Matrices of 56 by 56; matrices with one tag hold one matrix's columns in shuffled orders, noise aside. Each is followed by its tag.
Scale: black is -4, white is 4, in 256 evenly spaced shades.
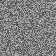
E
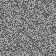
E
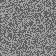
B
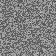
B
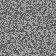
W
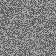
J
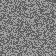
B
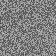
W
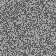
W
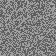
E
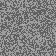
W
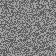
E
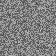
B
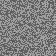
E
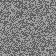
E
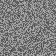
E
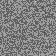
B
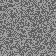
B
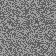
J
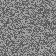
J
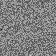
E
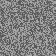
W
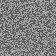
B
